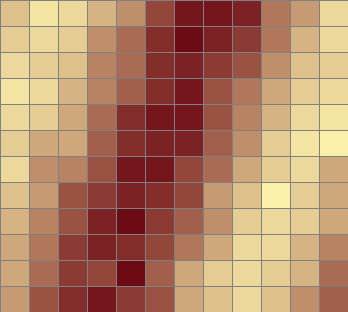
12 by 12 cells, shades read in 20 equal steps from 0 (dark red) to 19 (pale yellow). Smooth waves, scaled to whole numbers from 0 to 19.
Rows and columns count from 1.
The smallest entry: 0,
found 3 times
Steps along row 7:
down down down down same up up up up up down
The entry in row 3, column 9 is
6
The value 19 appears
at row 6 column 12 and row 8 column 10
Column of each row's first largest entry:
2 2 1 1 12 12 1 10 10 9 9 9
